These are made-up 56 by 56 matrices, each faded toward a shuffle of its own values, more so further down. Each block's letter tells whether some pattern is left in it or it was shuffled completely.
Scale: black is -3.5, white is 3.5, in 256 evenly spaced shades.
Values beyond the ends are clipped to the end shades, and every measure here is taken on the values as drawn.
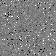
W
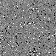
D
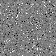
D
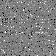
D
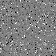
D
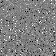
D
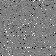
D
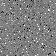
W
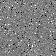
W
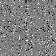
D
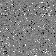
D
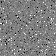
W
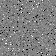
W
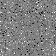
D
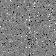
D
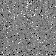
D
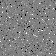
W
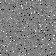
W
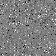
D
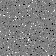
W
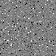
W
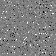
D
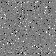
D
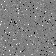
W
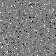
W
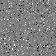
D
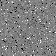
W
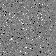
W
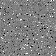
D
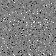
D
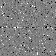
D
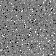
D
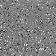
D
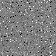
D
